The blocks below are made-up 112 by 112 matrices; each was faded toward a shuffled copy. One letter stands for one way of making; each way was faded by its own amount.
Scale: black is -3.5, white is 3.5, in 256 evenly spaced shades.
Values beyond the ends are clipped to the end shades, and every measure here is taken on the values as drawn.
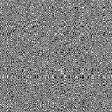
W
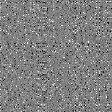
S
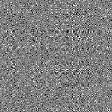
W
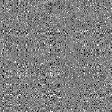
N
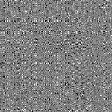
W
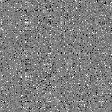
S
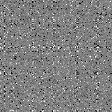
S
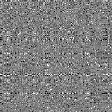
N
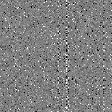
S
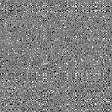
N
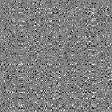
W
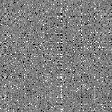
S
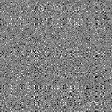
W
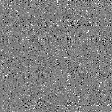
S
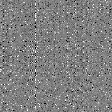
S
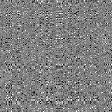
W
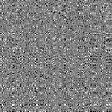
W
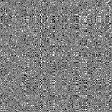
W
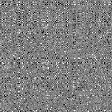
N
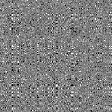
W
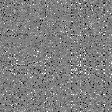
S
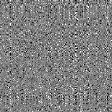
N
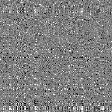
N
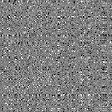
W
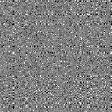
N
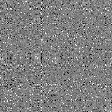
S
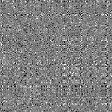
W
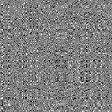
W
